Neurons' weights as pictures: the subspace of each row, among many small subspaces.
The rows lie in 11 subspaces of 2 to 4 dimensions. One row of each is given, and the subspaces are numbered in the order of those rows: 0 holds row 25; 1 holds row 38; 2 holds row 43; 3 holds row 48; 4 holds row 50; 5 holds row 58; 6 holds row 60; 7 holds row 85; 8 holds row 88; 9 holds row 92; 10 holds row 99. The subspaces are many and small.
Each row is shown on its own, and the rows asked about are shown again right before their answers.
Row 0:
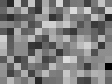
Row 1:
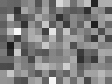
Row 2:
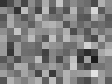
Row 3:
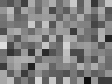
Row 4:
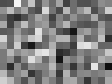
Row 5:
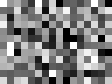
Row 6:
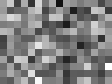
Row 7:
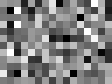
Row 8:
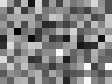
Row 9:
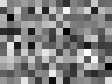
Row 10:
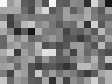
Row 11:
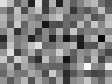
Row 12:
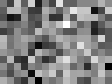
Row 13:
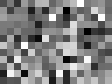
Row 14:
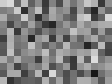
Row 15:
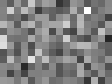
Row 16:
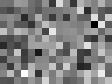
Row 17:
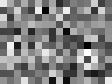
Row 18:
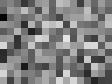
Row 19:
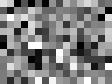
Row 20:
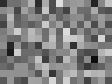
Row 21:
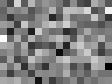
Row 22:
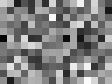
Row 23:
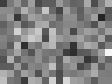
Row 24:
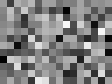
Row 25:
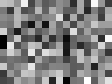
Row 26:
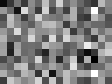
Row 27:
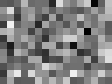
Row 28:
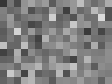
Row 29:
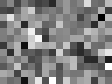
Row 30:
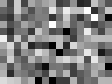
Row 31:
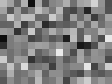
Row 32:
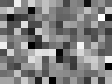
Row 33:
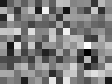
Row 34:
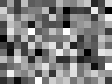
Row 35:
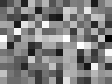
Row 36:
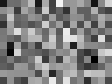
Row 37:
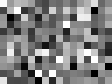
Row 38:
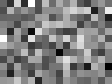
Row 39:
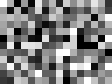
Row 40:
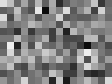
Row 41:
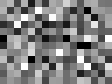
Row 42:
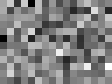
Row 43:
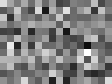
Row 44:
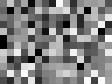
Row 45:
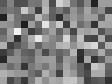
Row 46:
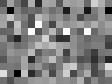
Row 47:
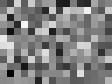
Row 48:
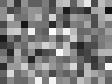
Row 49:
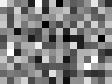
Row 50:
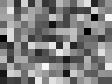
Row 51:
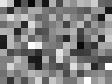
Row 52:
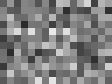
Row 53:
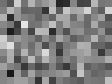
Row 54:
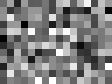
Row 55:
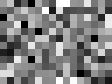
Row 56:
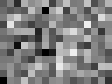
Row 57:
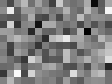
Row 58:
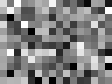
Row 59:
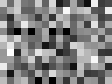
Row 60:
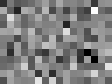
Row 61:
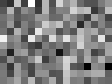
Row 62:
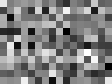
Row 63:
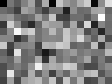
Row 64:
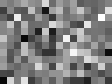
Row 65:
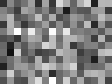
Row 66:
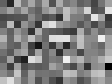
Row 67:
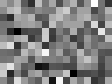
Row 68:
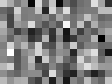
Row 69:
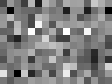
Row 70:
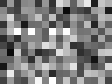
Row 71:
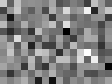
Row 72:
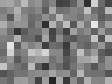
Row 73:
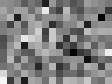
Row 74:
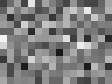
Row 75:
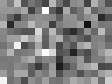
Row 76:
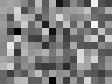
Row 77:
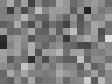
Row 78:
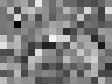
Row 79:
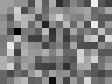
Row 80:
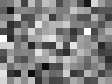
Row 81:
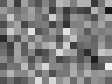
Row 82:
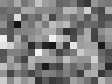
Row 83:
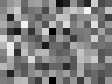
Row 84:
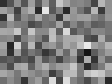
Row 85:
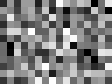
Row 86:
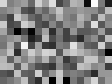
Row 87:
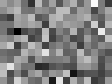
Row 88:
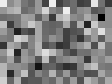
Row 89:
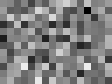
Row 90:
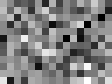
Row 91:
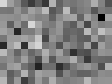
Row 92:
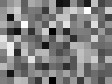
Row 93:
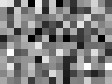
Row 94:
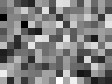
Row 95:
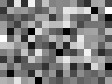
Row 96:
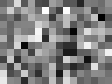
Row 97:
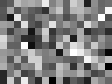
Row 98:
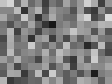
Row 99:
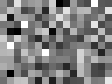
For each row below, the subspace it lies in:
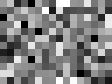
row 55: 10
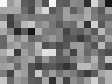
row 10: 5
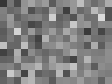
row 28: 5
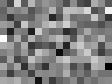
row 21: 7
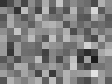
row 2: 6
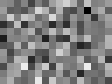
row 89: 0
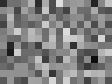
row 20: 7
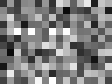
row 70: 3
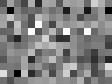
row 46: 4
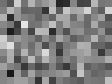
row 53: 10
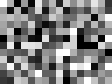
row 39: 8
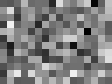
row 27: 4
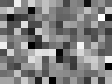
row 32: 5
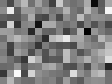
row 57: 4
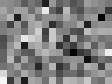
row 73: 8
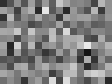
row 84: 2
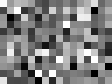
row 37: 6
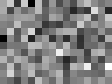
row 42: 1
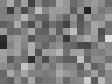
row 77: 0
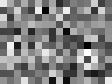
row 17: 2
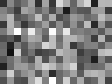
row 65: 3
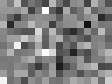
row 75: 5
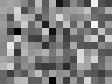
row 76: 9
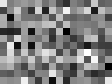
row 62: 2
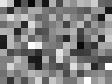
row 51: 5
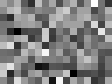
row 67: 10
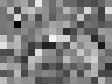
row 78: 4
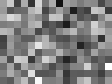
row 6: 6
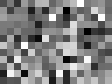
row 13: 8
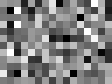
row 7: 4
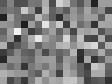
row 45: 10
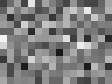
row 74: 9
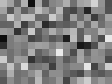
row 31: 9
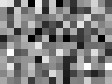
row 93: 1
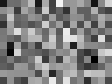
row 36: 7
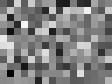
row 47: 10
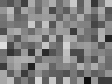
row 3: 0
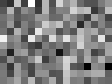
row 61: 1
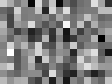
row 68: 1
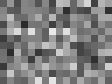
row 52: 3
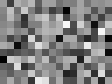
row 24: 0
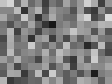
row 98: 6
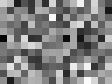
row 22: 5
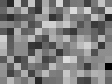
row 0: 6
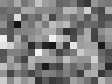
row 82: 4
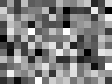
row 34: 1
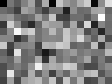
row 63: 8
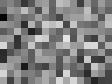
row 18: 10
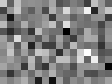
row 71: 6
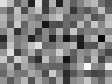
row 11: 7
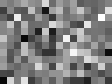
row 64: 8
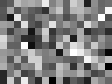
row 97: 8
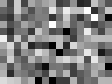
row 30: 4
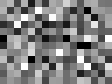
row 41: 0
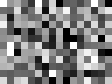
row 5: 7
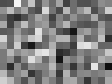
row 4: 5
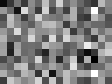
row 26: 6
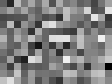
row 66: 4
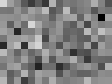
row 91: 5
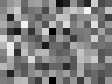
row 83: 9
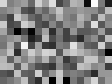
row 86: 8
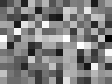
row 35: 0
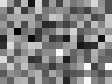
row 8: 3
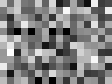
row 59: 3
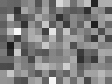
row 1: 9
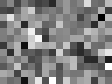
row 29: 5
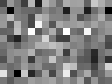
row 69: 4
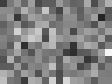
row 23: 8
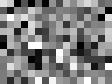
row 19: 5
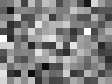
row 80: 4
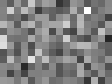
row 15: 0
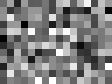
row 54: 3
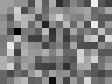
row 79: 9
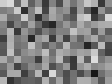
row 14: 6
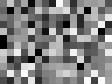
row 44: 0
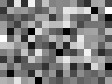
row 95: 1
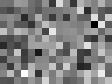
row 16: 0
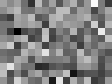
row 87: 10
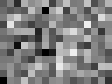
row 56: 5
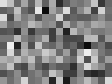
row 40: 2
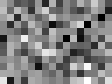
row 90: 8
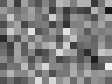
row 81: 7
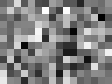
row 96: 8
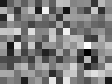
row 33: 2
